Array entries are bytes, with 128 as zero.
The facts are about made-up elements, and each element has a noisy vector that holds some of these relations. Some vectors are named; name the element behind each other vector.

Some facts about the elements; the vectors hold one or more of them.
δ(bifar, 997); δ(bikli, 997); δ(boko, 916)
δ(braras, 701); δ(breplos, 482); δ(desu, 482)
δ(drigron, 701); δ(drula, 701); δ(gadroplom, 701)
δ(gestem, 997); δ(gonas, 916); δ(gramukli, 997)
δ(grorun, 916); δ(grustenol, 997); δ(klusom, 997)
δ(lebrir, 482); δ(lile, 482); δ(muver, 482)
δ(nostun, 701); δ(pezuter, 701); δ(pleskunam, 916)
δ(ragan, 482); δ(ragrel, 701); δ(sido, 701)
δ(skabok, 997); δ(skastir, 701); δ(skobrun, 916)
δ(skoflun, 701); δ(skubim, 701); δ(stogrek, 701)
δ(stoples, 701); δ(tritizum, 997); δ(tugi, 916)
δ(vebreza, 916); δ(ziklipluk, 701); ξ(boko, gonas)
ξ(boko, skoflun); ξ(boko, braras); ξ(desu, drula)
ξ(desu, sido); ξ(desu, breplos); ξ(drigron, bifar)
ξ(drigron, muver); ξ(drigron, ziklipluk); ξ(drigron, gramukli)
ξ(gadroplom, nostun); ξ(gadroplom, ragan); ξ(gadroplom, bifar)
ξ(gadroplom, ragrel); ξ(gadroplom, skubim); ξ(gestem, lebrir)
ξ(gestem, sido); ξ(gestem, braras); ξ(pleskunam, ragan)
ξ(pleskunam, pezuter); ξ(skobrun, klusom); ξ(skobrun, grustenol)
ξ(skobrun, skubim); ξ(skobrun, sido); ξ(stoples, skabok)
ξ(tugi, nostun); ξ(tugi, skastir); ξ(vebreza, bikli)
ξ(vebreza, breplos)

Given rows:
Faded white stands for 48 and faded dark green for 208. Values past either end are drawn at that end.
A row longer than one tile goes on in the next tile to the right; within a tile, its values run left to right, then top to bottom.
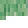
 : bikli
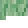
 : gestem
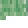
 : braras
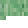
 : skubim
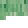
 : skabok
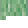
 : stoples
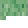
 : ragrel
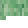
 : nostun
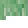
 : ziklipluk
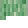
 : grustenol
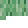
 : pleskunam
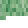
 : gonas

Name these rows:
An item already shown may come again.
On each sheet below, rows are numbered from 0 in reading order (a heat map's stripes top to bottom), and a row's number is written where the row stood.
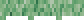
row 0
vebreza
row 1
gonas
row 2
gestem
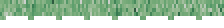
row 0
skoflun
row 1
tritizum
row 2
drula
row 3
sido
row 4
breplos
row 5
grorun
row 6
skobrun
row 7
gadroplom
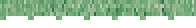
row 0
drula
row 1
drigron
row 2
boko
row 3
skobrun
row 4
lebrir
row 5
desu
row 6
sido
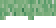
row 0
lile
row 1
drula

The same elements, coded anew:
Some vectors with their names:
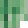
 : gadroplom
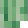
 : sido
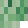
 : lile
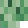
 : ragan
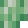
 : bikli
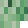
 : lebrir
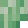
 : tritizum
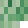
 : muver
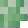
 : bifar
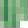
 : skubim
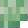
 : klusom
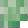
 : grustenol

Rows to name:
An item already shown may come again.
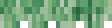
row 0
skoflun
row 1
braras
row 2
breplos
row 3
gadroplom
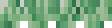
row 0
skobrun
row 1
drula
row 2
vebreza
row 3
braras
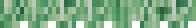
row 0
vebreza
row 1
grorun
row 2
boko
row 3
gonas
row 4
drigron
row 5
desu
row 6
boko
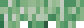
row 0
skabok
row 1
gestem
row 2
gonas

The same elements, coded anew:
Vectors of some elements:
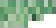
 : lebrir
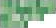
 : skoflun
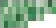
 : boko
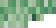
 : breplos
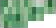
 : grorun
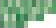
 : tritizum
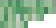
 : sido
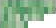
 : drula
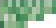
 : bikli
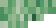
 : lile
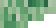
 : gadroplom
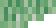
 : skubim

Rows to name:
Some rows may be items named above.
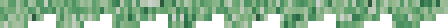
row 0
lebrir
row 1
sido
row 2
gonas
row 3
skabok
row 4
desu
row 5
skobrun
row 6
gestem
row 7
drigron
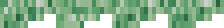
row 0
boko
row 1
braras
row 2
vebreza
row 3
grorun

